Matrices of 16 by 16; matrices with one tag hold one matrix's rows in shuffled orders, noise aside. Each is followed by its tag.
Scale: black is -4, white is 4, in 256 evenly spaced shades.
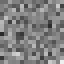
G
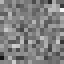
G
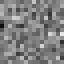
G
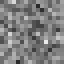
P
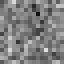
P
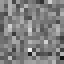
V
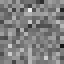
V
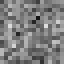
P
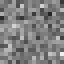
G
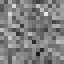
P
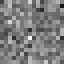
V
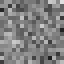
G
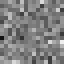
G
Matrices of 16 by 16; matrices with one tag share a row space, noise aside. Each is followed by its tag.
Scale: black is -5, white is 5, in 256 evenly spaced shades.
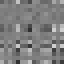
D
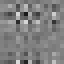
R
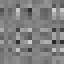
D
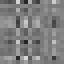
R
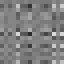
D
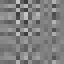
R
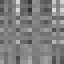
D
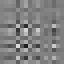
R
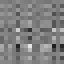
D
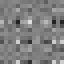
D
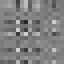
R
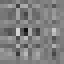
R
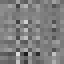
R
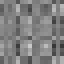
D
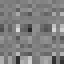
D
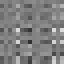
D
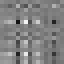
R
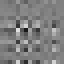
R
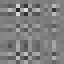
R
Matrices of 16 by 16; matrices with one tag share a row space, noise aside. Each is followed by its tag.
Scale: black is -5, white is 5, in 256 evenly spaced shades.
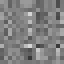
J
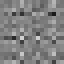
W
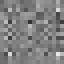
J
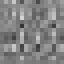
W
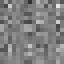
J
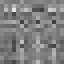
W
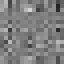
J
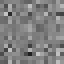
J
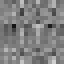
W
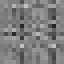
W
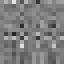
W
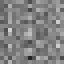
J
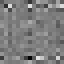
J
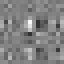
J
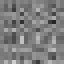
W
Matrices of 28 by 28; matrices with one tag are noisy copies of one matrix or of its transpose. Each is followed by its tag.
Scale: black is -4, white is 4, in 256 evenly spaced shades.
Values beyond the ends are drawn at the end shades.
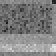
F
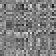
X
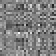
X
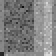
F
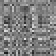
X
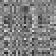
X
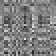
X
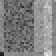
F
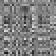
X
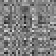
X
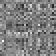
X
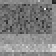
F
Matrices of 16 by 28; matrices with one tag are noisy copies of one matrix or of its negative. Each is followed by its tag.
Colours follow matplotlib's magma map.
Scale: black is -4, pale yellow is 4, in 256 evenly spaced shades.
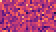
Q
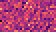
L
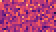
Q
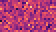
L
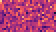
Q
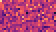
Q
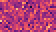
L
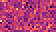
L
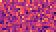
Q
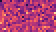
Q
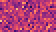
L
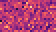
L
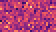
L
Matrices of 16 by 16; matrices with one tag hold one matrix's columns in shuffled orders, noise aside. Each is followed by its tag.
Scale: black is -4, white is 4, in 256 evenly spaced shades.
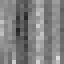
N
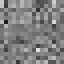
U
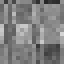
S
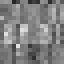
S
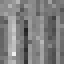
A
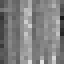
N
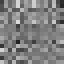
U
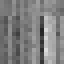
A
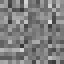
U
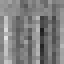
A
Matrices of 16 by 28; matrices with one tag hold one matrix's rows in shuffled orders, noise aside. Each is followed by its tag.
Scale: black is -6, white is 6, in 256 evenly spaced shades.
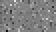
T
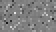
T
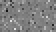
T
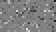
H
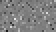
T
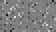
T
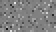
T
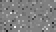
T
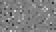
T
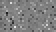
T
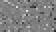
H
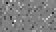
T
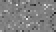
H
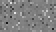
T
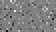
T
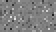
T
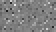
T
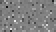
T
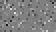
T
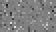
T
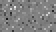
T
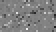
H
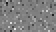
T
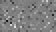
T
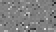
H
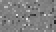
H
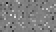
T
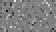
T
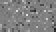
H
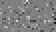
H
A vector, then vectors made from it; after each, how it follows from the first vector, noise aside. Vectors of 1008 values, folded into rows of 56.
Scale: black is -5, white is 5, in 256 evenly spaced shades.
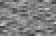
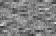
copied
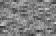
copied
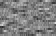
copied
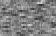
wrapped around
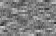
negated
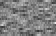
copied
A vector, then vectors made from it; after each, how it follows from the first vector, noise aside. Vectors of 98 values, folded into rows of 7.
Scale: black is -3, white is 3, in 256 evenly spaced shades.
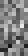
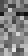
wrapped around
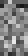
wrapped around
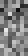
reversed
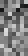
reversed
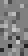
partly zeroed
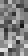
negated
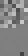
partly zeroed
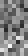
negated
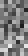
negated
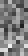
negated
